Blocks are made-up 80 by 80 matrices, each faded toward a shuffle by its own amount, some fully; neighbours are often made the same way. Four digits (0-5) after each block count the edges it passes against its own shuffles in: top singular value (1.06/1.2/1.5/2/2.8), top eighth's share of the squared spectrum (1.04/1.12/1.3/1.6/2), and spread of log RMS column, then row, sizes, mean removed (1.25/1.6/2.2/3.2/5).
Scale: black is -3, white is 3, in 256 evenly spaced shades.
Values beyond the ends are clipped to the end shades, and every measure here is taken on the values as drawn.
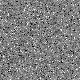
0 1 0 0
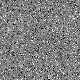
1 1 0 0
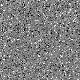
2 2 1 0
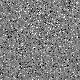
1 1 0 0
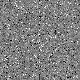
2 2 1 0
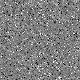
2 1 0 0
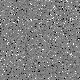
2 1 0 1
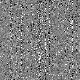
1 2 3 0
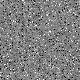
0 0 0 0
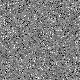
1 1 1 0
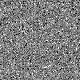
2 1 0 0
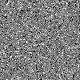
2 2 0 0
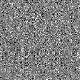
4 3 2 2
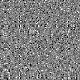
4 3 2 2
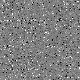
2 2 1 1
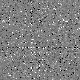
2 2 1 1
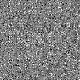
3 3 1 1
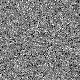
3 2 0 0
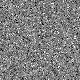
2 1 0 0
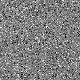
3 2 0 1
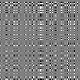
5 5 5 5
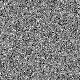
0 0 0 0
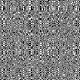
5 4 3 3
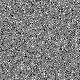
1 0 0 0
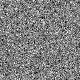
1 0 0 0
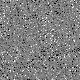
1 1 0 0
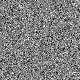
0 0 0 0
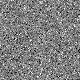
0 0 0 0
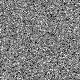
0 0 0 0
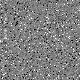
2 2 1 0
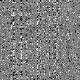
4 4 3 1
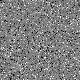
1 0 0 0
